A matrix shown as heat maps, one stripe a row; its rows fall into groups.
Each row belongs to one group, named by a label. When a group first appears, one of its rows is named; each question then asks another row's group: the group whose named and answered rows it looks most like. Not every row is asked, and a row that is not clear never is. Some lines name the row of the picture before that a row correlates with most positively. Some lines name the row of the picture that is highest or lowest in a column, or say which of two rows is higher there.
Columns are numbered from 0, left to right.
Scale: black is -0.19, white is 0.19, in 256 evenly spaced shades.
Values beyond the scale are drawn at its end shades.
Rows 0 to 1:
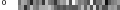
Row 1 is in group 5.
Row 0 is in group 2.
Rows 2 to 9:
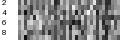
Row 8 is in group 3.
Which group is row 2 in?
2
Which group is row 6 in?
5
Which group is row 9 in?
5
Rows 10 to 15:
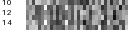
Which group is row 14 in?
3
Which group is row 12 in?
3
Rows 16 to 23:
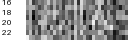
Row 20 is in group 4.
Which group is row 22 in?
2
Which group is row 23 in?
4
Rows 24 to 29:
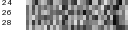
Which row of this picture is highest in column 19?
27
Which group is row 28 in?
2
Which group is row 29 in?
4
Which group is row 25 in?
2
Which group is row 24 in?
4
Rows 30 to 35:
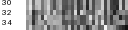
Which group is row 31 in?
5
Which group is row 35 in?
4
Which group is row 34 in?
5
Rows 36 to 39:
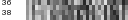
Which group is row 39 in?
5
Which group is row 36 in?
4
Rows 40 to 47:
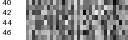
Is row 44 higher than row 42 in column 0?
Yes
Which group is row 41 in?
4
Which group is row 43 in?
2
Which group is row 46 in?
5
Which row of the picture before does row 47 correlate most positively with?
38
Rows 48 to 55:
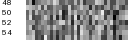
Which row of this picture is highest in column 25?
50
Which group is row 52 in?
4
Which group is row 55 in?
3
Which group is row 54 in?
3
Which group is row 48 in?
5
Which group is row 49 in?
4
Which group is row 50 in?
2
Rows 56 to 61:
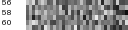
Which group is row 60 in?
2
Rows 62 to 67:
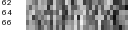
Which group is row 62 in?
4
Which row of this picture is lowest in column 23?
64
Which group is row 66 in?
2
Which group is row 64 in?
2
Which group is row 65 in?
5
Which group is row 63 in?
4
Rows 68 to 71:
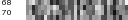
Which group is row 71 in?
3
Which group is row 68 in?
3
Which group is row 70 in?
5
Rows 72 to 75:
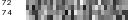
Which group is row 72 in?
2
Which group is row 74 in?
4
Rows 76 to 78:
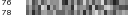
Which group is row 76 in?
5
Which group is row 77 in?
4
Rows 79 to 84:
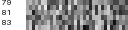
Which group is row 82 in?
3
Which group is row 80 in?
4
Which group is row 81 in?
4
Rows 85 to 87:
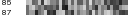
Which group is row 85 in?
5
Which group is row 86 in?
2
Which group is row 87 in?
4
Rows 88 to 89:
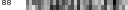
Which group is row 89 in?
3
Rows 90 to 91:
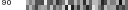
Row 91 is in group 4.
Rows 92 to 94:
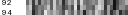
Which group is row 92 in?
2
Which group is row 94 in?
5
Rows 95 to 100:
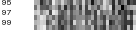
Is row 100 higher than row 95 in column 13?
No
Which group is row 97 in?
5
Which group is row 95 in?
5
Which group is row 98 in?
2
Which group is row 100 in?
2
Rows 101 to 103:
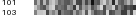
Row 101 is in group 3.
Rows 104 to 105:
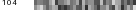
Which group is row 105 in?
3
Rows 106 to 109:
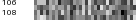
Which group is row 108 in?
2
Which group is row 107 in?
4
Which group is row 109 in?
2
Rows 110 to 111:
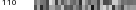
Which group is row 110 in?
4
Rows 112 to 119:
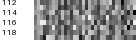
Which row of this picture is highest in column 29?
114
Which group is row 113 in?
3
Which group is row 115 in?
2
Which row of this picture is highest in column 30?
117
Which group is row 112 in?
3
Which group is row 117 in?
3
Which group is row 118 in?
3
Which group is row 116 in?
2
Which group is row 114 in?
4
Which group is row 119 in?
4
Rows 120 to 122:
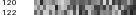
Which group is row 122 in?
4
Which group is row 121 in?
4
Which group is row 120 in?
5
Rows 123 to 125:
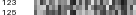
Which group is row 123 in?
5
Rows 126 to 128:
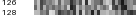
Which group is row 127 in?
2
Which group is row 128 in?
4
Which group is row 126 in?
5
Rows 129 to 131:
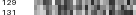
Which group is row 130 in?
3
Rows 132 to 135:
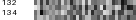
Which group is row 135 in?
4
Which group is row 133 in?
4
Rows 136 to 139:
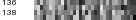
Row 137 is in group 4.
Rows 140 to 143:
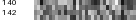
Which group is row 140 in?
4
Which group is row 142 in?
3
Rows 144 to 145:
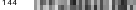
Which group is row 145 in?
5
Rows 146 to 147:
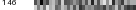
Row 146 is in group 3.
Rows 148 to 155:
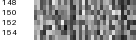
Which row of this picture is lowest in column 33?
152
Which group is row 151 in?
2
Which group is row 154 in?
4
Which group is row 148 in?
5
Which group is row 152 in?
4
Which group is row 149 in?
5
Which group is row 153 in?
3
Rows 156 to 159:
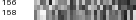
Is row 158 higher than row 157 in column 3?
Yes
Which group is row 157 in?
4
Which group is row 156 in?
5
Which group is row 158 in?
2
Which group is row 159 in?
2
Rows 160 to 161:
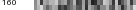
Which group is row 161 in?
3
